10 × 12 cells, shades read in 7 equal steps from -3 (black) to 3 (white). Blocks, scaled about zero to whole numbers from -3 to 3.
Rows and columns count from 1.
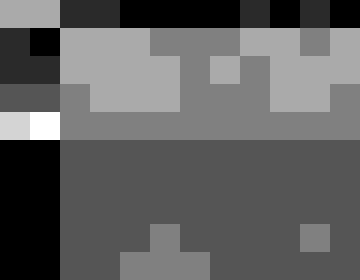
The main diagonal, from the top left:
1 -3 1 1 0 -1 -1 -1 -1 -1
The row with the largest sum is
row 5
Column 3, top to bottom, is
-2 1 1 0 0 -1 -1 -1 -1 -1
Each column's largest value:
2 3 1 1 1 1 0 1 1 1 1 1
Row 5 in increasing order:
0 0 0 0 0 0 0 0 0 0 2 3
